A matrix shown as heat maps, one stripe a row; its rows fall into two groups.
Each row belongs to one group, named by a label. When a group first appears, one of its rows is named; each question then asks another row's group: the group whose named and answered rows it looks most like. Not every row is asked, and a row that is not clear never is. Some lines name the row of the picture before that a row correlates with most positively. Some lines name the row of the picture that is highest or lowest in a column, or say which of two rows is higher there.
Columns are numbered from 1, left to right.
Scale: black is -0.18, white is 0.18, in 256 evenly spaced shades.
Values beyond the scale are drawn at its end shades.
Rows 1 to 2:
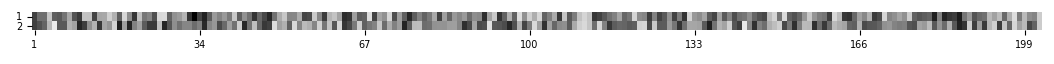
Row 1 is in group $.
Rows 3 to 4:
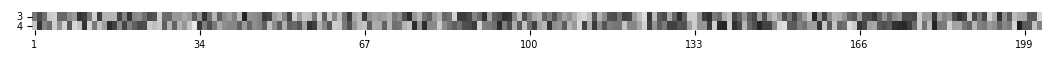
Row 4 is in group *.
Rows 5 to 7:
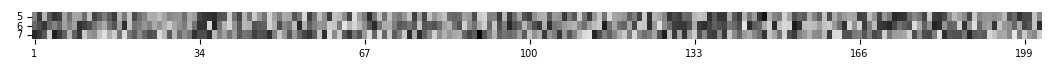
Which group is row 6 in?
*
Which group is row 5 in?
*
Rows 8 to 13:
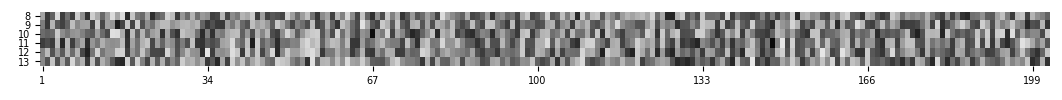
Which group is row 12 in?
$
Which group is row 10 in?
$
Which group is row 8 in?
$
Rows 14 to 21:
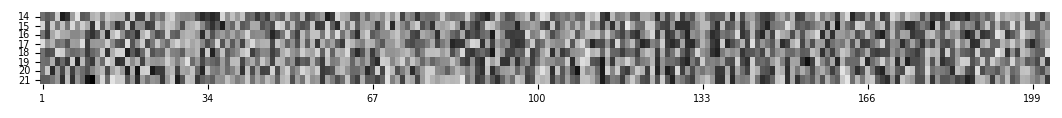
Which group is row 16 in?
$
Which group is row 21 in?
$
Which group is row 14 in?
$
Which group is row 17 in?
*
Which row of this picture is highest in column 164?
15
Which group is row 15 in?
*
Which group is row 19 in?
*
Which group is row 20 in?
$
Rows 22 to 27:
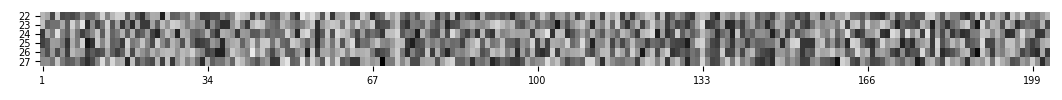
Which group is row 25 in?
*
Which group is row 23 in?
*
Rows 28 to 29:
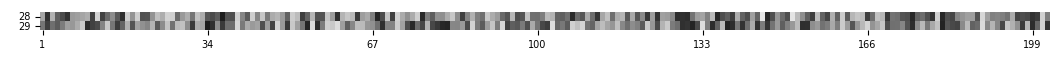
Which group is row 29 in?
*
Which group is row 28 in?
*
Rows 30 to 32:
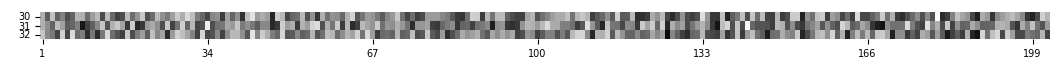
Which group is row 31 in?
$
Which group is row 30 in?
*
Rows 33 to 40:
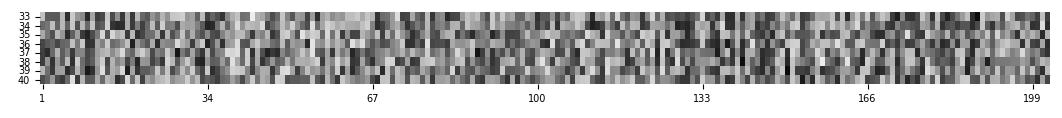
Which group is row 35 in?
$
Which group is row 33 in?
*
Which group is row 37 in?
$
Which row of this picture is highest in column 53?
35
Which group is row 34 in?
*
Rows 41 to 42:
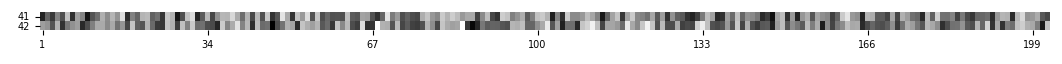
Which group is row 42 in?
$
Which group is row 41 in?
$
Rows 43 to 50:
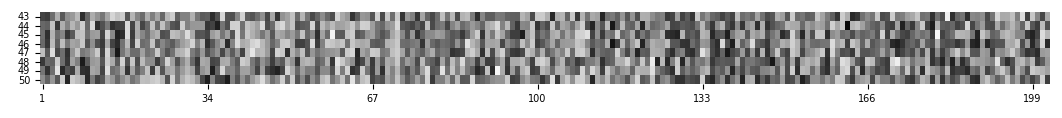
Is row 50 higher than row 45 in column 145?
No
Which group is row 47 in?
*
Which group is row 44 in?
*
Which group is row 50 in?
*
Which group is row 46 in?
*
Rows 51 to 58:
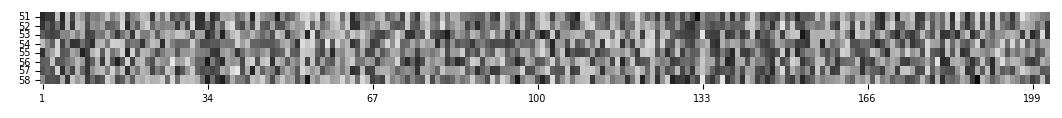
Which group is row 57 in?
$
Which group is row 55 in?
$
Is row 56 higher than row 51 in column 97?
No
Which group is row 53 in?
*
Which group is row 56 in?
*
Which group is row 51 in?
$
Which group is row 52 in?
$
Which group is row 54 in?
$
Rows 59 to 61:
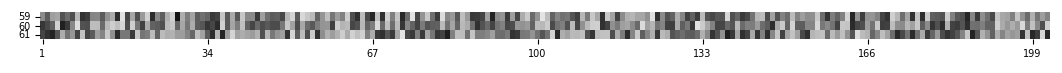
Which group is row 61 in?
*
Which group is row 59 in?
$
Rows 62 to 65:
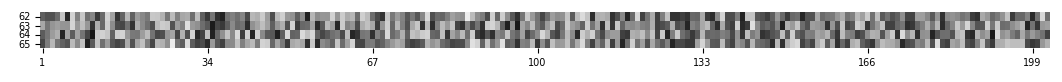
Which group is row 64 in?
$
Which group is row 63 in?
*
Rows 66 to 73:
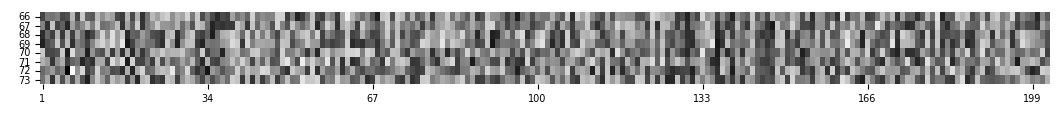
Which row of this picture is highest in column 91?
67
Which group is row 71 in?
$
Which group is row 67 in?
*
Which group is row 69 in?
$
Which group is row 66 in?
*
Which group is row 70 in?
*
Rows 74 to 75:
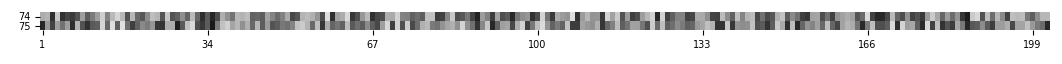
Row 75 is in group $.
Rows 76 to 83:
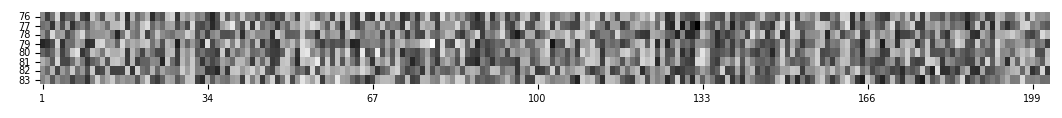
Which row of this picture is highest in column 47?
83
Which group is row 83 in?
$
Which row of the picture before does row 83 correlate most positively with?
75
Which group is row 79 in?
$
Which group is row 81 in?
$
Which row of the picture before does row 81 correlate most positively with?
74
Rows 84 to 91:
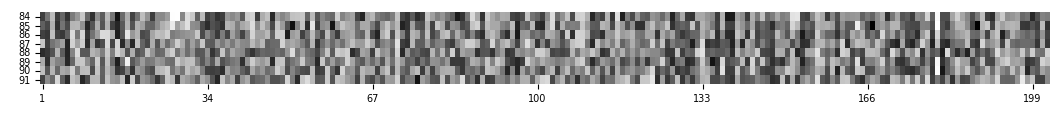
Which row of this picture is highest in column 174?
91
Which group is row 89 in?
*
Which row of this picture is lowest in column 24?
91
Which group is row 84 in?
*
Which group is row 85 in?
*
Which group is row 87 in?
*
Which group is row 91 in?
$
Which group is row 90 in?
*
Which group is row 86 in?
*
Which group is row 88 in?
$
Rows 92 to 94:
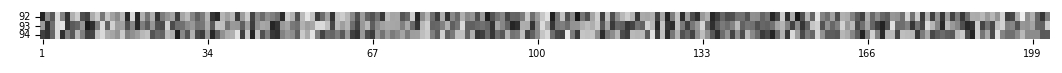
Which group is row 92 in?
$
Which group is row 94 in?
$
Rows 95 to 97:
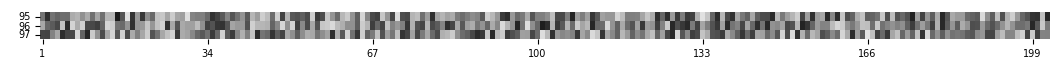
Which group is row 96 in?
*
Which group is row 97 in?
$
